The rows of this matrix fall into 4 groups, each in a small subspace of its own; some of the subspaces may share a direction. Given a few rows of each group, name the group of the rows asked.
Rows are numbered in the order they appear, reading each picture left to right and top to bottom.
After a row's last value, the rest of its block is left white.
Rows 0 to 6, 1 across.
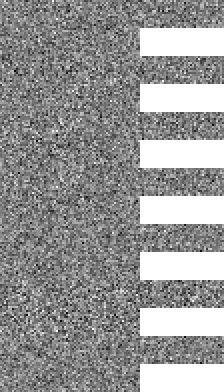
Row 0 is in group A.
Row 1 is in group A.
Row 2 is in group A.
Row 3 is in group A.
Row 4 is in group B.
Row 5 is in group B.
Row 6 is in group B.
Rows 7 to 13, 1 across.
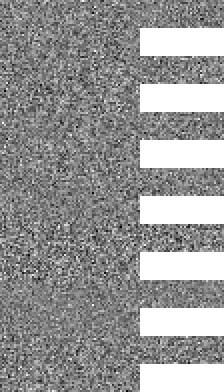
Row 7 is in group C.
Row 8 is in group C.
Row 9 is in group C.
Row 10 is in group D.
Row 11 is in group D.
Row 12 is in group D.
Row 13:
C
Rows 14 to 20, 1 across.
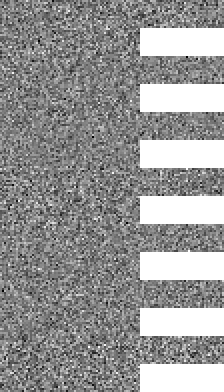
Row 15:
C
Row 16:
D
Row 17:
C
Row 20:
B
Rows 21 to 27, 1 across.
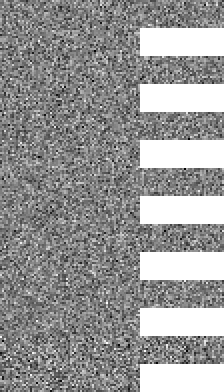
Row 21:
A
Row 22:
D
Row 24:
B
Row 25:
B
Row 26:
B
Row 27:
D
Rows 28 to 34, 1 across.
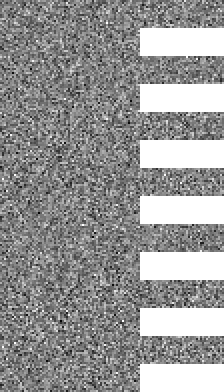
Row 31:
B
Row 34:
B
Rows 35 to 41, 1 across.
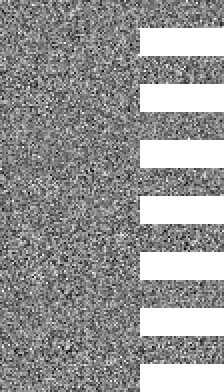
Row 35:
C
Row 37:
C
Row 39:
B
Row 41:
A
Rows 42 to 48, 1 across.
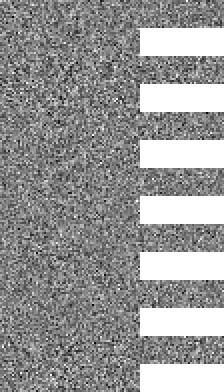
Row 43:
B
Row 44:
D
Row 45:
A
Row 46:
A
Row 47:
D
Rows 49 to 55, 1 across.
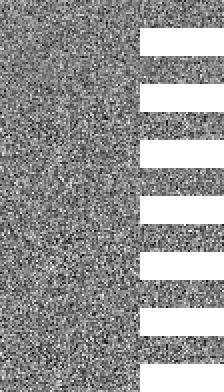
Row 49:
B
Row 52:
B
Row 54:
D
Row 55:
D
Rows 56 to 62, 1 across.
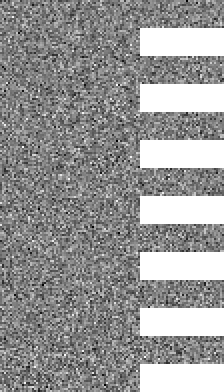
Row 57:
C
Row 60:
D
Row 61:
A
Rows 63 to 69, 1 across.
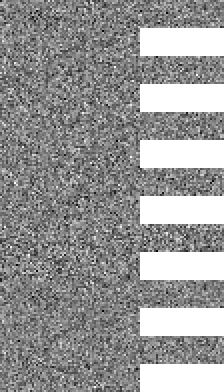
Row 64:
A
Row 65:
C
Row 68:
D
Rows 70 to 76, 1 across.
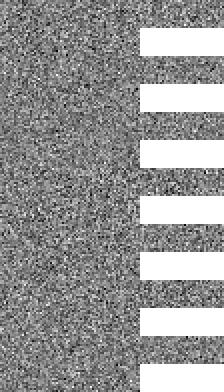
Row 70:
B
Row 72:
A
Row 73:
A
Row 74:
B
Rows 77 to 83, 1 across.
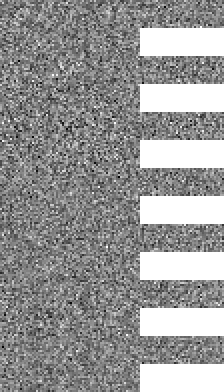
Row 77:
B
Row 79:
C
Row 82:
C
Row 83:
C
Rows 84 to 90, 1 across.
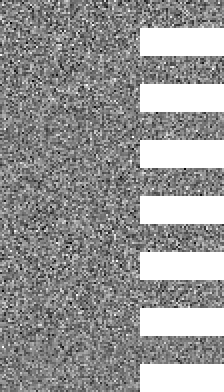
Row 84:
D
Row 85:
A
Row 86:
A
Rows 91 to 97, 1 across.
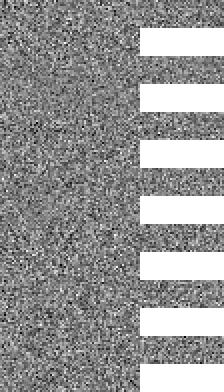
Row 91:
A
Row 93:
D
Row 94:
B
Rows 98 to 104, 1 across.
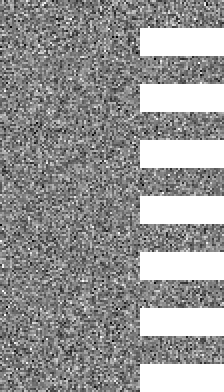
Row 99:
C
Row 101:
A
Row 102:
D
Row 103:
C
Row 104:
C
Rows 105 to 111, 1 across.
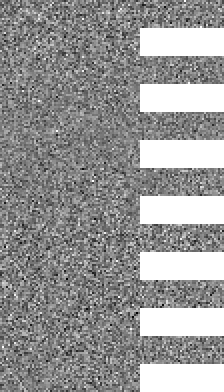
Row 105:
B
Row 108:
C
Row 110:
A
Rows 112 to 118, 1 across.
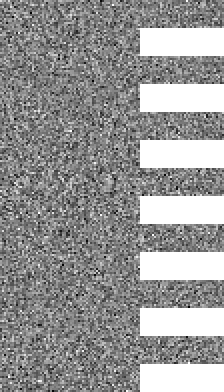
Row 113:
D
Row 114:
A
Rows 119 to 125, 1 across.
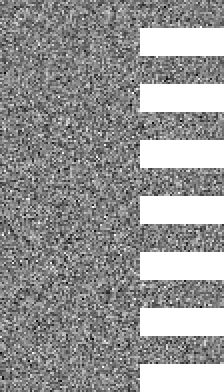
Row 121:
A
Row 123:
B
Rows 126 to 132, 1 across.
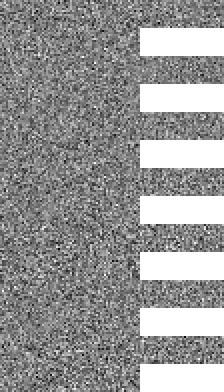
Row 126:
D
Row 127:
C
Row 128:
A
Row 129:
B
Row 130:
A
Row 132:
B
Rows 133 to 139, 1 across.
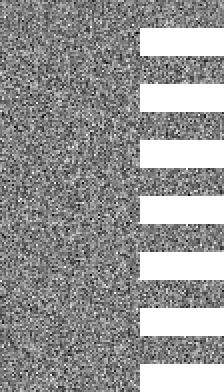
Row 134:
D
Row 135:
A
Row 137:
C
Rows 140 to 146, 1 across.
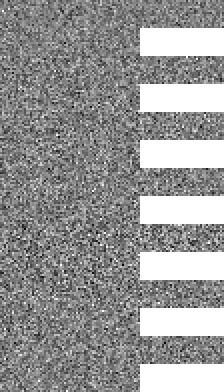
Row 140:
C
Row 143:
D
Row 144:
B
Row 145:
D
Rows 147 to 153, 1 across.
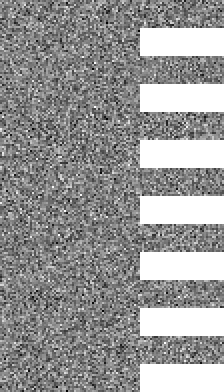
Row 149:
D
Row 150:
A
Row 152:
D
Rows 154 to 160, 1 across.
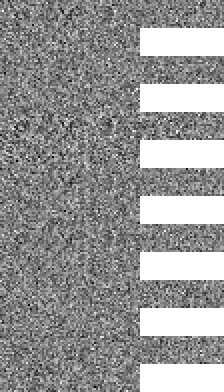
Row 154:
B
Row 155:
A
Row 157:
C
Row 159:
D
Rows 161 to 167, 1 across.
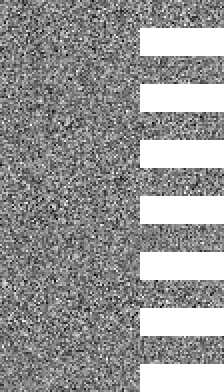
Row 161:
B
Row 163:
A
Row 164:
B
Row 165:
C
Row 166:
A
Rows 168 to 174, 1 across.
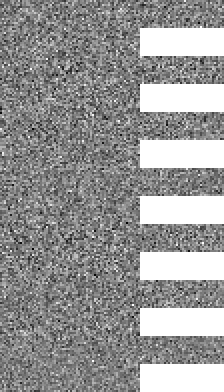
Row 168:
B
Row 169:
A
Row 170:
D
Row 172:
C
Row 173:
A
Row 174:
D
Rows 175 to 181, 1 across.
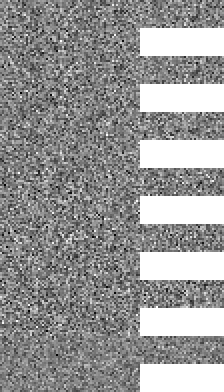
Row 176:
B
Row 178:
A
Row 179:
C
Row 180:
D
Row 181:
A
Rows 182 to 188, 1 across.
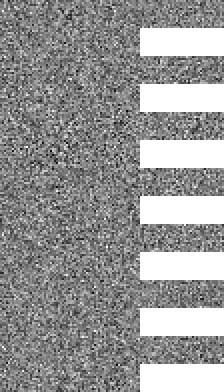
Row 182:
A
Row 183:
C
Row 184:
B
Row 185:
A
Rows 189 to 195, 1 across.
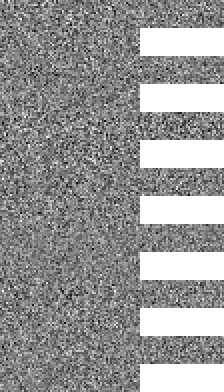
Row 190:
D
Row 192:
C
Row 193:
D
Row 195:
B
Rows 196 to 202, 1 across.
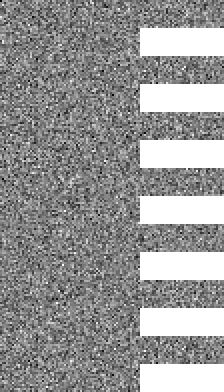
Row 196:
D
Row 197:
D
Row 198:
D
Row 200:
A
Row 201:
A
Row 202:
D
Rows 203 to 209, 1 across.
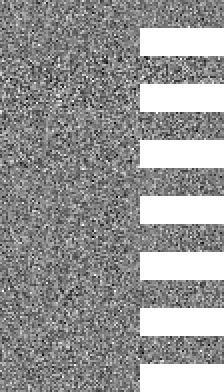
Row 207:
C
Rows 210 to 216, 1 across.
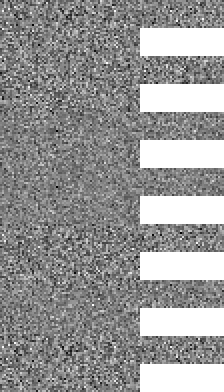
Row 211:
D
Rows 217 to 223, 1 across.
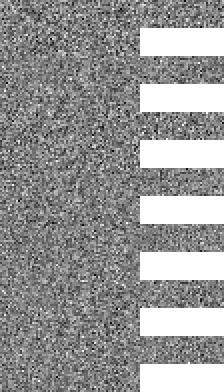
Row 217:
B
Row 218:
C
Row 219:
D
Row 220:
C
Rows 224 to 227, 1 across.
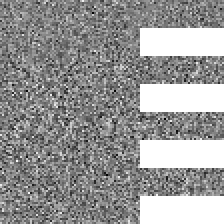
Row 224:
C
